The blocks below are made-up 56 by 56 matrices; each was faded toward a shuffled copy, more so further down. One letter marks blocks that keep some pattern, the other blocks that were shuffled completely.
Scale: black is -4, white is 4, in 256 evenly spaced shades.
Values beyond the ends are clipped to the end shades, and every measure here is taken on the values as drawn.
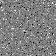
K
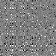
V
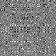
V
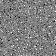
K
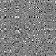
V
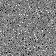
K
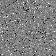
K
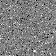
K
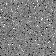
K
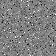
K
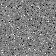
K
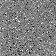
K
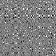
V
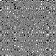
V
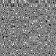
V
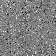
K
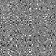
V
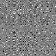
V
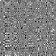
V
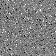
K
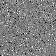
K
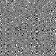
V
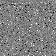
K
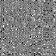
V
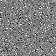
K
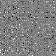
V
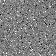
K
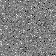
K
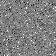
K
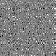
V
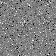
K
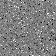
K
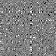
V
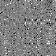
V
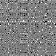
V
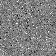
K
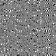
V
